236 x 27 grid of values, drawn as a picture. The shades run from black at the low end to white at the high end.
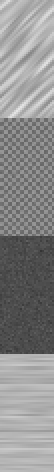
The table splits into 4 rows of 1 panel. Panel 1,1: high, slanting up to the right. Panel 2,1: middling, checkered. Panel 3,1: low, fine-grained, faint in contrast. Panel 4,1: high, streaked across, faint in contrast.
